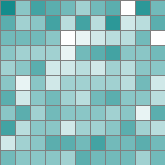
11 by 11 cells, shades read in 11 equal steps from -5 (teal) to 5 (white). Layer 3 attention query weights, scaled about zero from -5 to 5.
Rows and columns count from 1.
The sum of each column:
-10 9 -4 -2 17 4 2 -8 10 0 4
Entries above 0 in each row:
2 5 6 4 7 8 4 3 6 2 2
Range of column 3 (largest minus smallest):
4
